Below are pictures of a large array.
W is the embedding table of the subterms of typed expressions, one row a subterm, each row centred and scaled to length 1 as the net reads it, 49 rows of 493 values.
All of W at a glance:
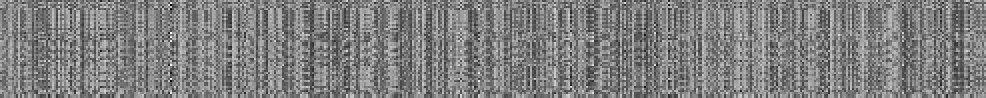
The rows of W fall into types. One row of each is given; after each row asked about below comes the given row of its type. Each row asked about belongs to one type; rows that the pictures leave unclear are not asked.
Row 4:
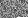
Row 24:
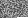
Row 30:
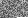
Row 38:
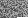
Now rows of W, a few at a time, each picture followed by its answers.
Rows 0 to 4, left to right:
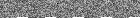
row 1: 38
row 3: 30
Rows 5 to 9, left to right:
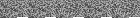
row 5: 38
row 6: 38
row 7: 24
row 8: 38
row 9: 24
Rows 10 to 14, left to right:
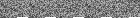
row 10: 38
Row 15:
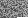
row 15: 38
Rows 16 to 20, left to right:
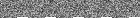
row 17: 4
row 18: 24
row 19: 24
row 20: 30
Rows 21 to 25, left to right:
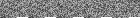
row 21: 30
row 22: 30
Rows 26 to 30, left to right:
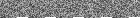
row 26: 30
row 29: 24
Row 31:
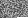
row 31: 24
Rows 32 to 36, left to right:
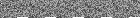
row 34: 30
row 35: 38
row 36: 4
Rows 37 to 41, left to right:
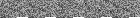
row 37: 30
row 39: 38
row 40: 4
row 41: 38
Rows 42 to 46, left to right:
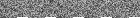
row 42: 38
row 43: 4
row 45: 30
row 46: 24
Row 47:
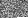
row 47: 24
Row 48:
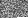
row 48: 24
